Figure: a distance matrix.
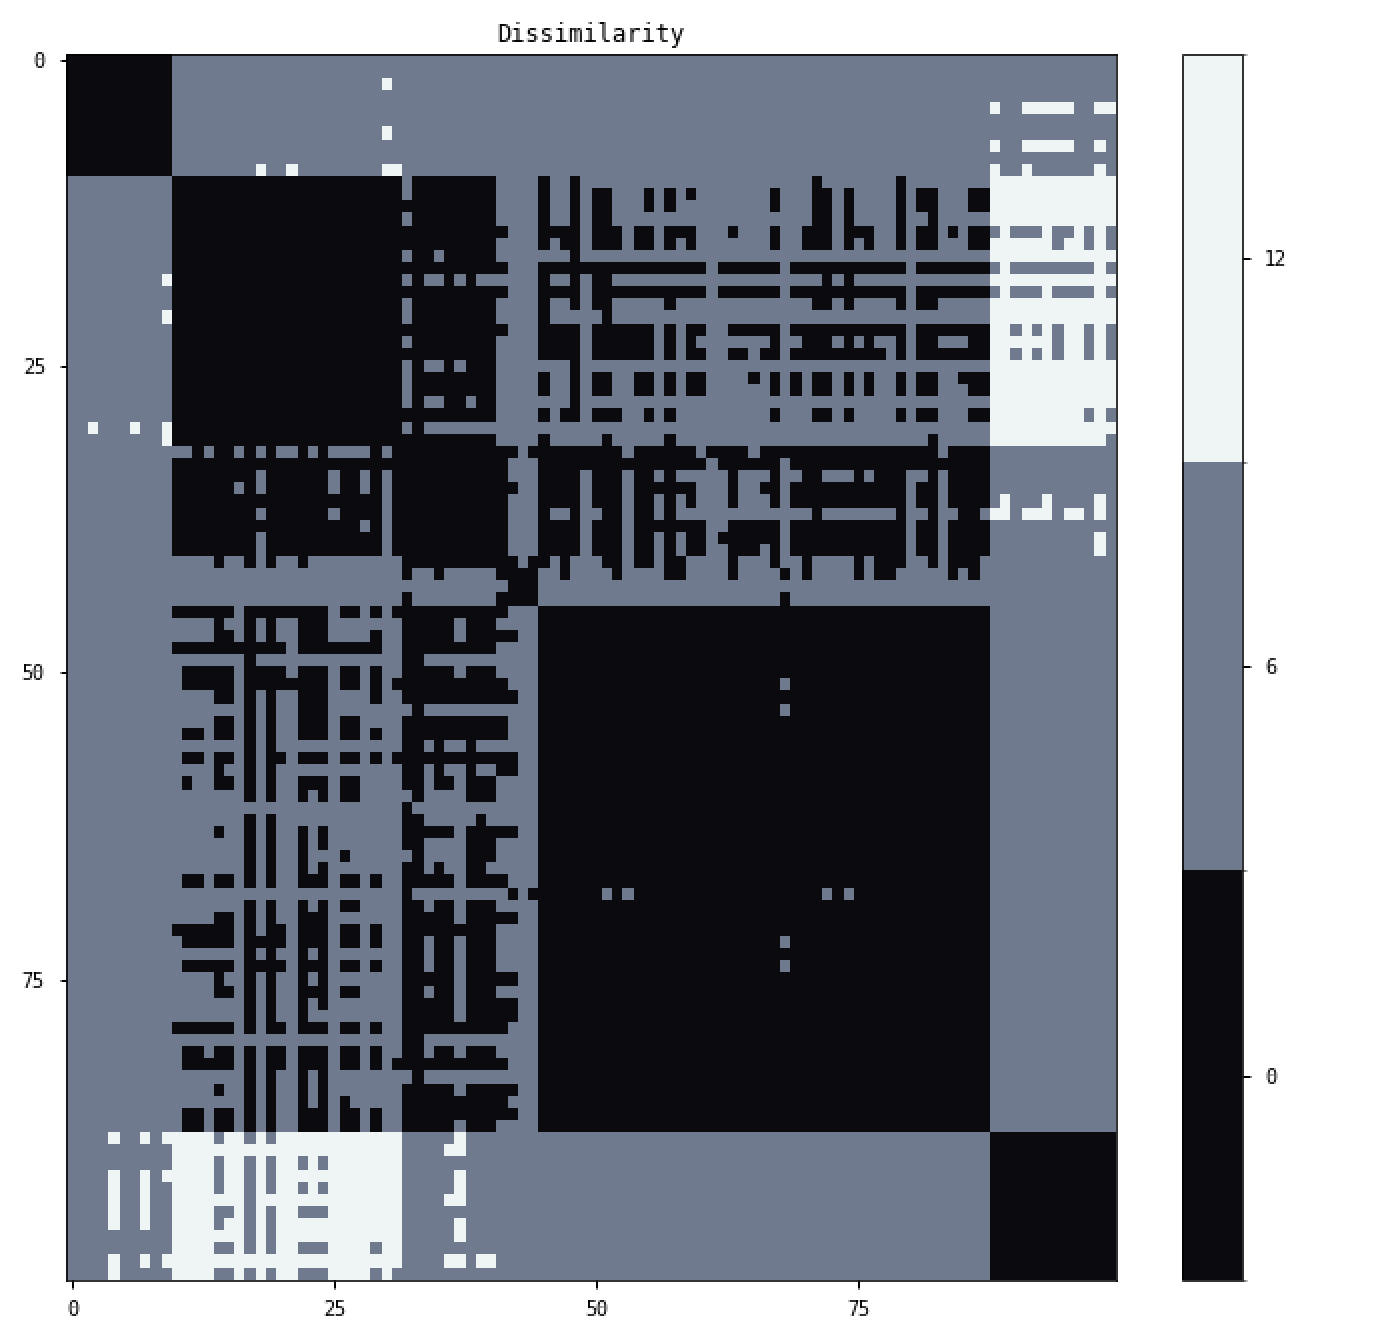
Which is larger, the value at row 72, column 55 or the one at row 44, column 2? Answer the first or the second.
the second
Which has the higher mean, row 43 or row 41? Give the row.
43
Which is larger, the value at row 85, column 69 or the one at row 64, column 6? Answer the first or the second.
the second
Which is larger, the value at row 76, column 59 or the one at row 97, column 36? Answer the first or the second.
the second
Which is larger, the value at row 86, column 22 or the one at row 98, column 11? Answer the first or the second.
the second
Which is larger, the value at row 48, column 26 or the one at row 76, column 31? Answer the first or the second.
the second
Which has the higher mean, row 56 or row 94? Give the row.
94
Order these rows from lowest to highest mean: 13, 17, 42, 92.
17, 13, 42, 92
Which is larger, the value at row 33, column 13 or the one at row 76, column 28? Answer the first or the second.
the second
